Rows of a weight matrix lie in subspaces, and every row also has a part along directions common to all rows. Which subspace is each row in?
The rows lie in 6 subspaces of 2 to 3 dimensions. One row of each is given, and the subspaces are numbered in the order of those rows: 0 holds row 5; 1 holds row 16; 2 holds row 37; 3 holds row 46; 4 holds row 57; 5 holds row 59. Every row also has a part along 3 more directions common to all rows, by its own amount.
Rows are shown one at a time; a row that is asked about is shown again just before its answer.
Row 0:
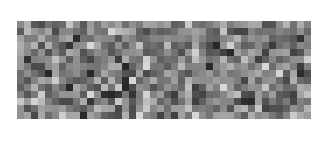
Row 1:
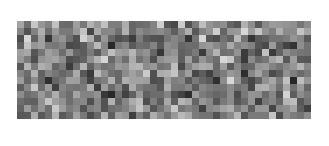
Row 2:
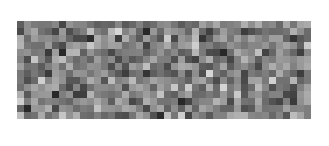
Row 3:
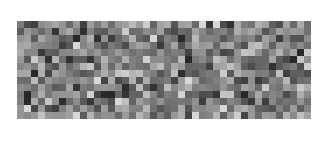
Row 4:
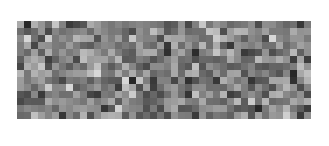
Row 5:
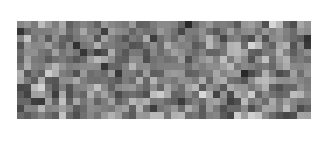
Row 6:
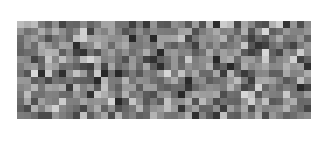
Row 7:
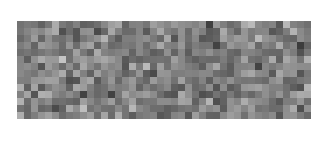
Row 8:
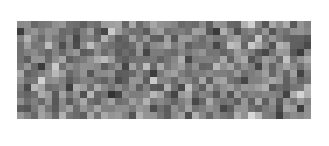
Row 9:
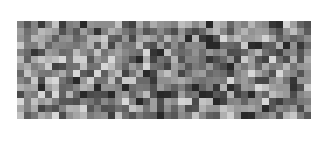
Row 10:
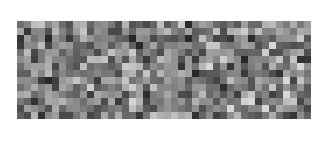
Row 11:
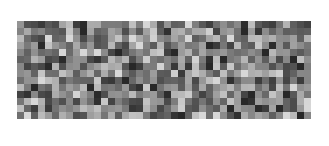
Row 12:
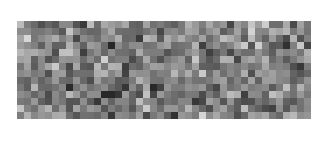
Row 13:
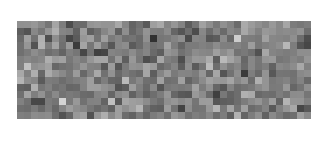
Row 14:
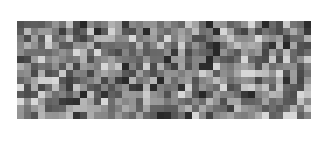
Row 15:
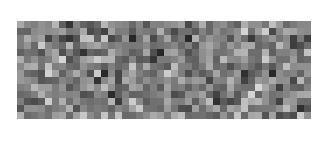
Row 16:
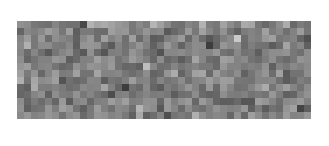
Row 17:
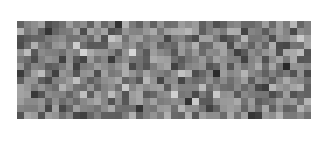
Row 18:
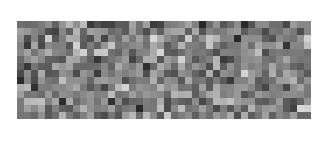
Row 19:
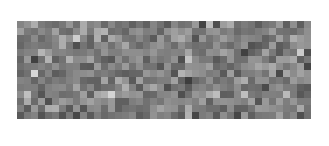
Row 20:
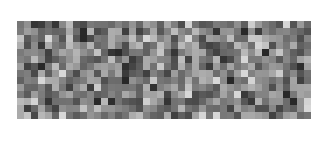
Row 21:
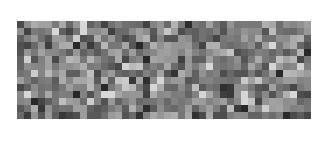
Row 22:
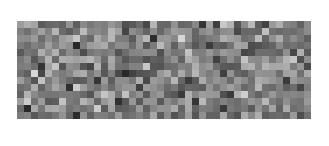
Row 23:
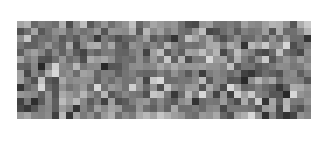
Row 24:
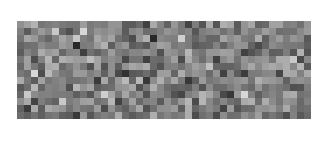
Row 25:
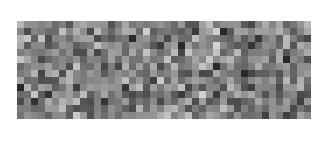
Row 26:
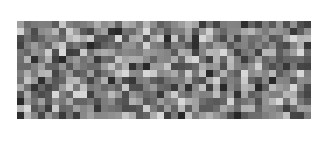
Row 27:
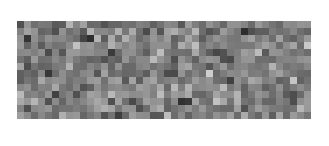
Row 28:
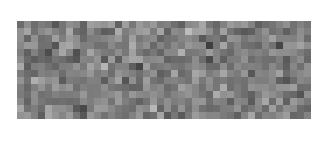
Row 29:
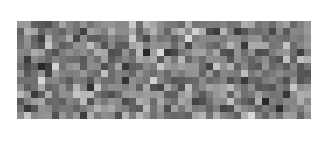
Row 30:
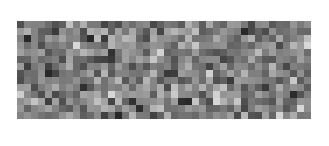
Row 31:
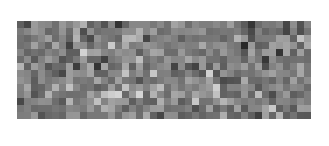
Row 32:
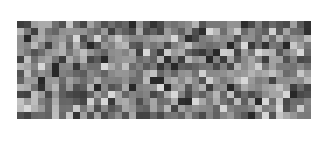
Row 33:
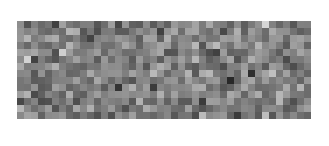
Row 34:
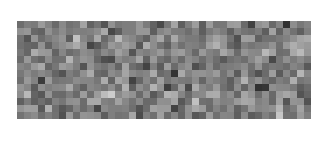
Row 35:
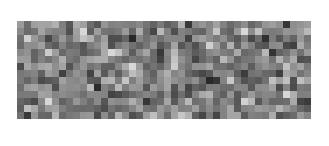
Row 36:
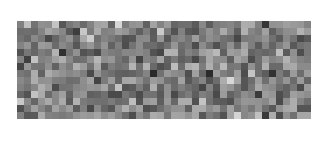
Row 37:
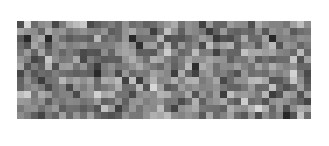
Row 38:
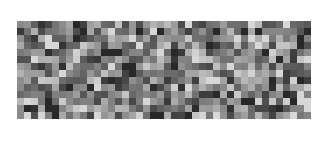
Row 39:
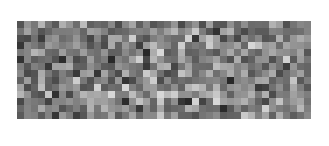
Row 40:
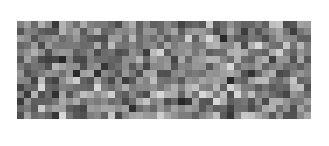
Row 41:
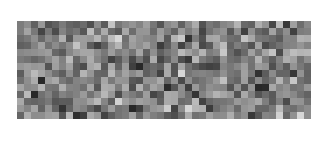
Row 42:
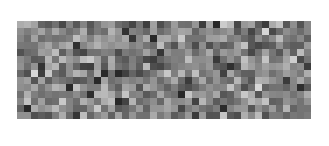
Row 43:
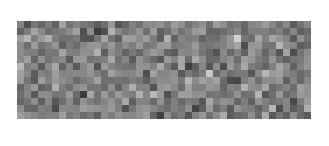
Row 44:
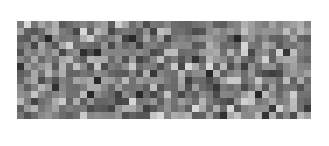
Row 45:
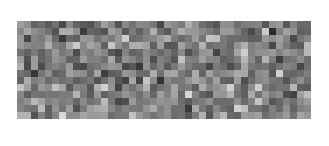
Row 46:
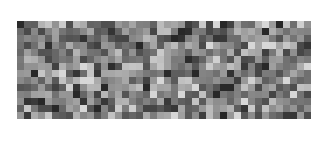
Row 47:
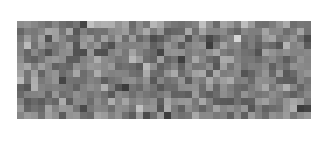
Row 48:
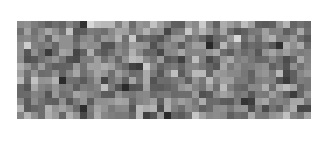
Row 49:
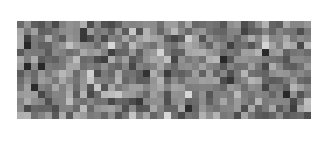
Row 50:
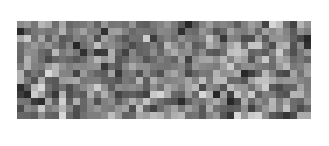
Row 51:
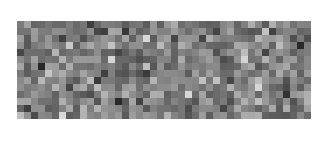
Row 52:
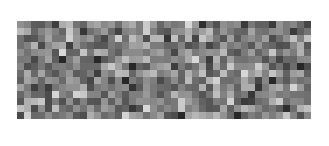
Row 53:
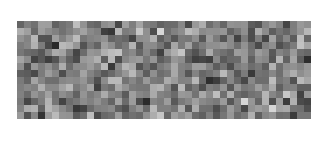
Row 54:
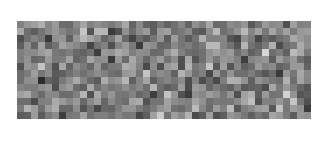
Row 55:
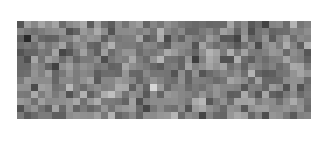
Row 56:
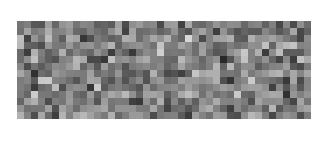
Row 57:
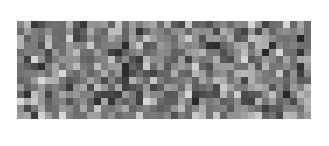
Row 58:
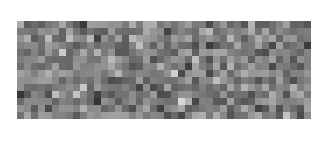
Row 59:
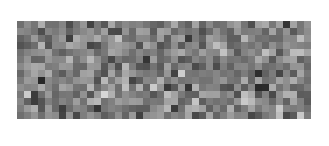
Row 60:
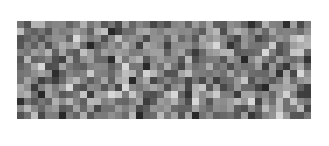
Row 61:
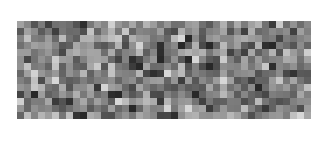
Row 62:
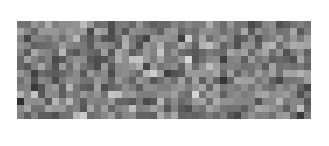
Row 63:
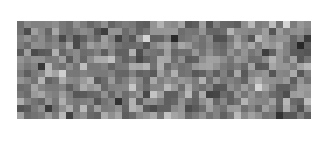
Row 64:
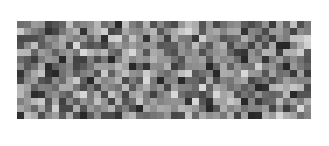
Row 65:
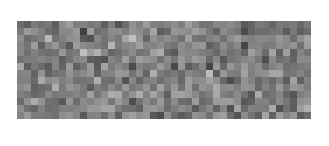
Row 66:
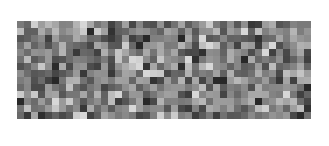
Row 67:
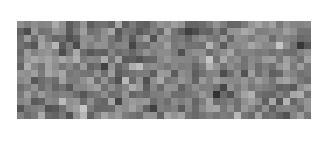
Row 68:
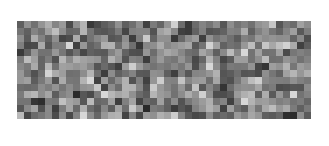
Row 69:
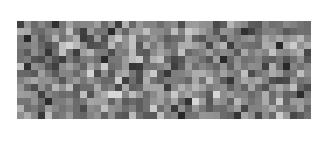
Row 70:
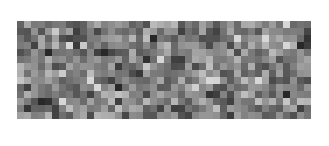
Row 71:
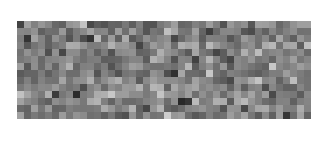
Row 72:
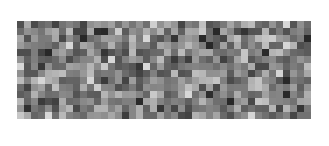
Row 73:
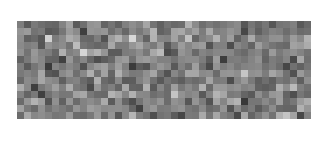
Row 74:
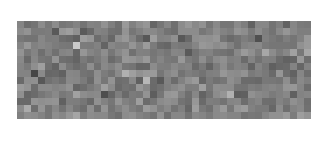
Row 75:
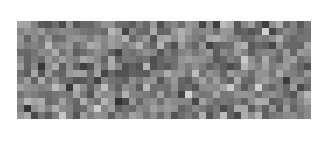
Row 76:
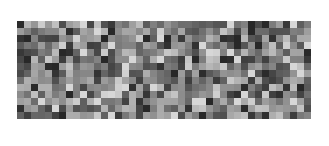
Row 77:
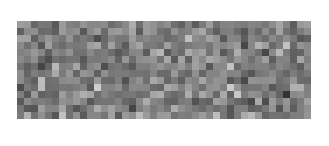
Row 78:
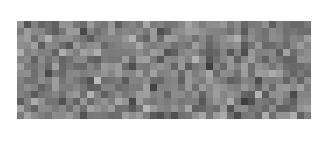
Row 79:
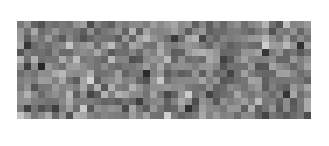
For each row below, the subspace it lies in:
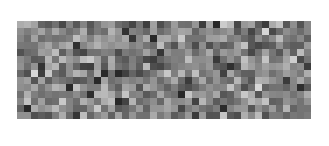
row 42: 3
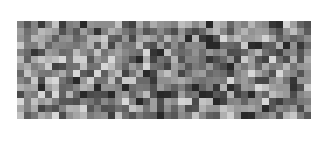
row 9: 0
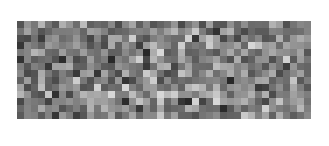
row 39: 0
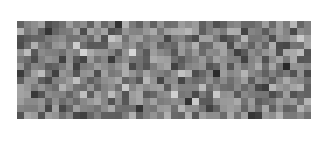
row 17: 5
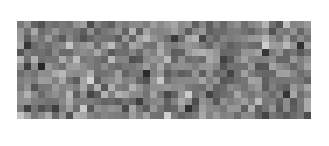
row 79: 0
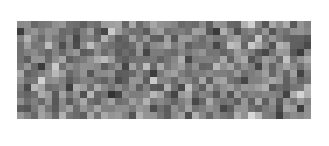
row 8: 0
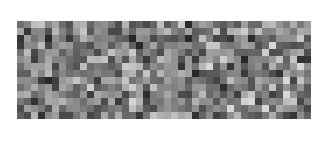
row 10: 5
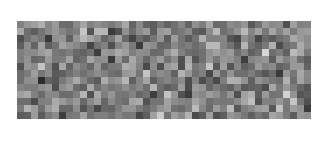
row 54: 4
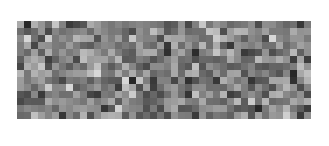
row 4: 2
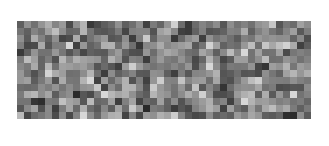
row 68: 5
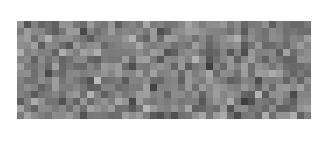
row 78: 4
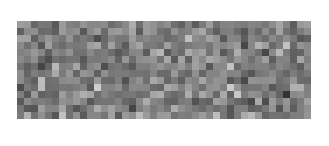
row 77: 0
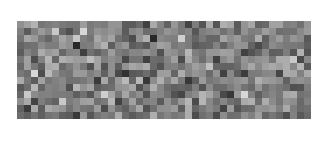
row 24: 3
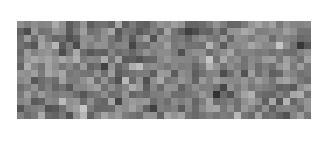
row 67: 1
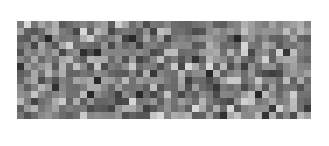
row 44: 4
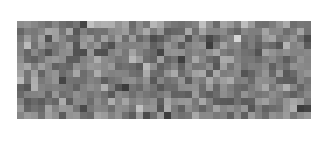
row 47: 1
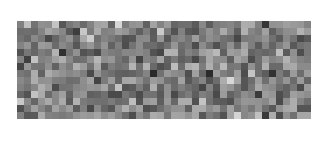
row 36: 4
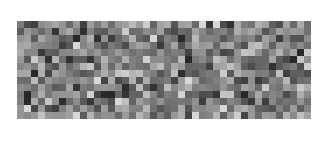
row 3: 3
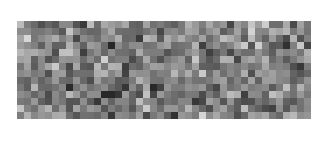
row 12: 4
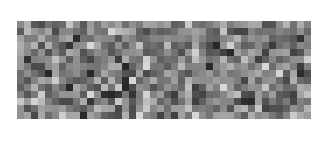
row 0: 2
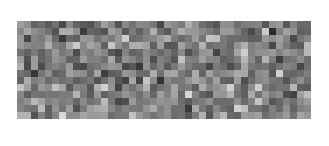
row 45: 3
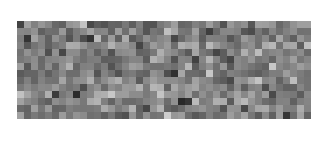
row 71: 2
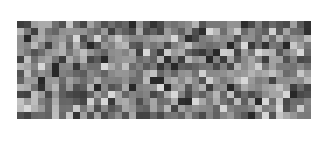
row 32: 0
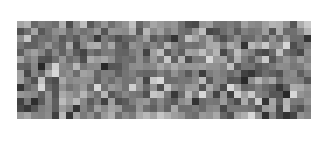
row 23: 0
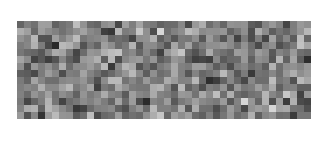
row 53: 1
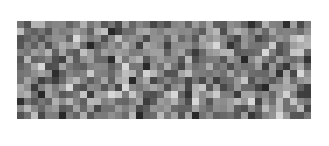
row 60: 2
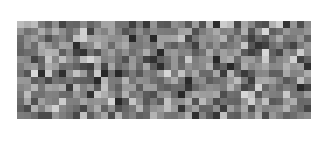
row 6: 3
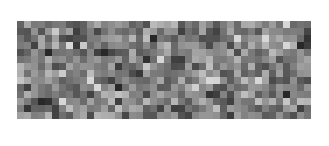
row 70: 1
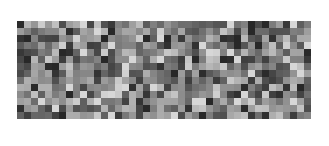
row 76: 4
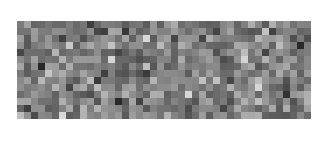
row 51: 3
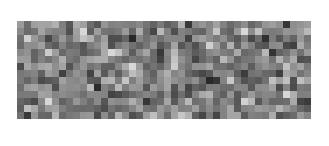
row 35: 1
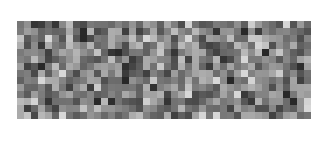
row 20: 4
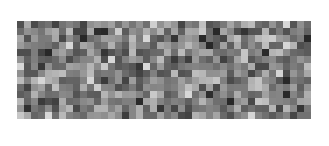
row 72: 1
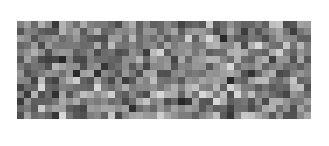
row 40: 0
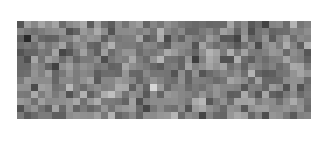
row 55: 4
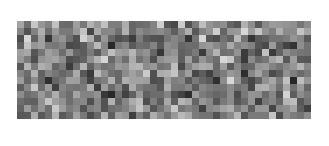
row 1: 5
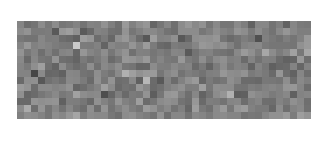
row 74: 3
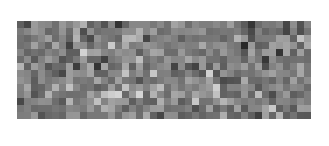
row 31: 4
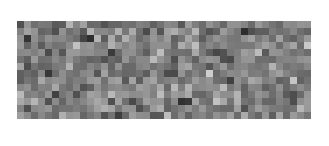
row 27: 2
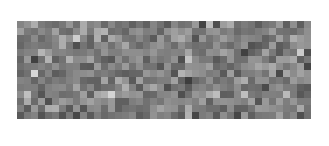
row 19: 3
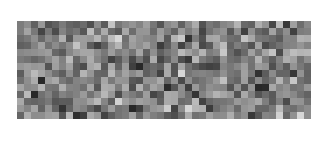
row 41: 5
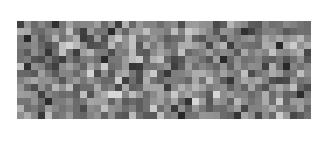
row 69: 1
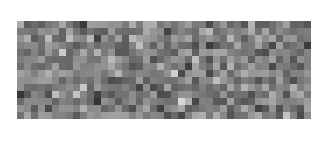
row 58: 2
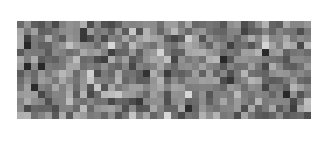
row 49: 0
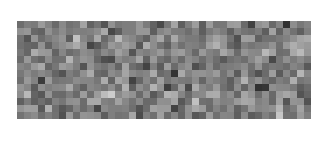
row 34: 5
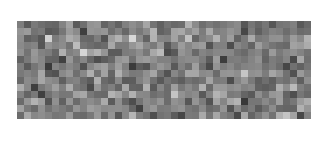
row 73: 2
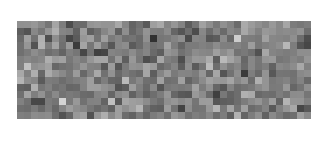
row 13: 1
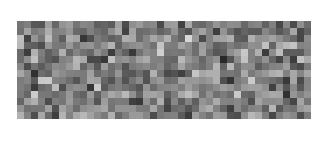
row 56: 5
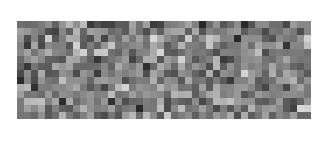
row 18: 1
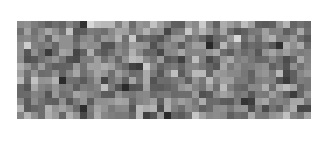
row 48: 1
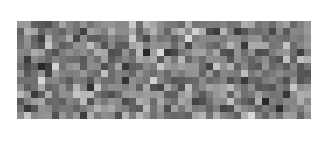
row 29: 0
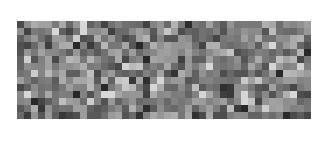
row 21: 3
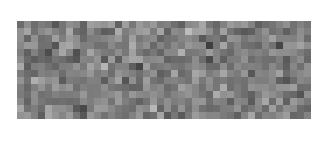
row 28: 1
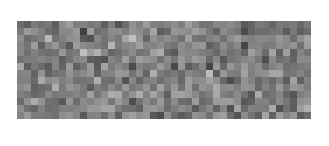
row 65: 4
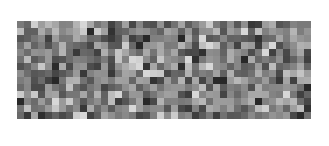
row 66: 5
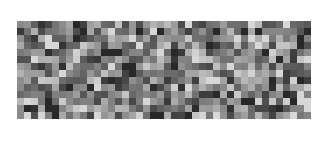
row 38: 1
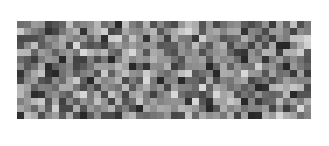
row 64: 5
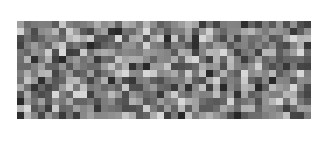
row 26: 2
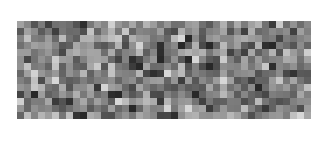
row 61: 5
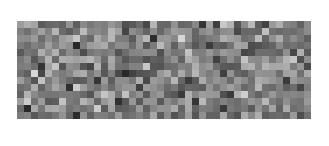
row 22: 3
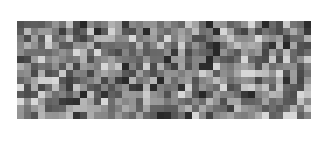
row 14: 0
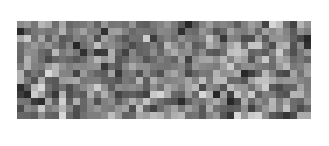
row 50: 0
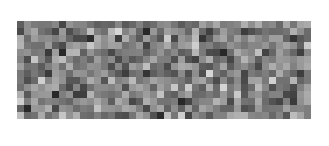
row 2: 2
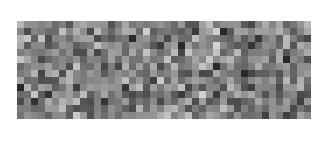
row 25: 0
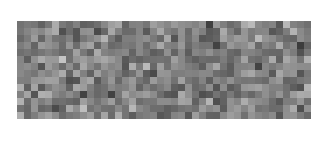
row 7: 0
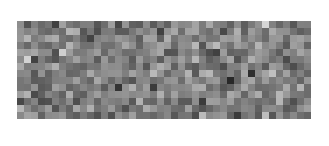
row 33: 4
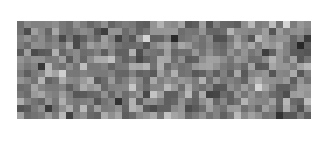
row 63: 5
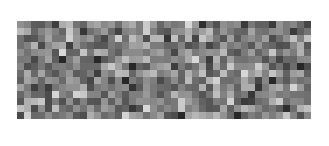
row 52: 2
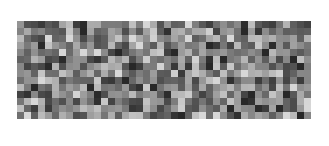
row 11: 2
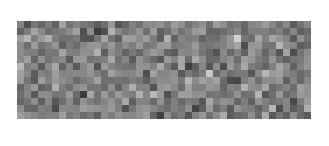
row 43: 4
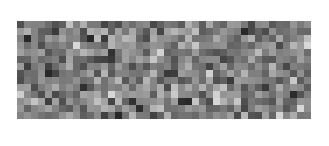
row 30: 2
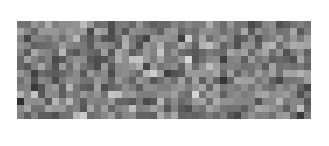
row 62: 5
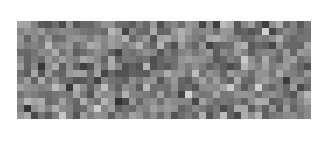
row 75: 3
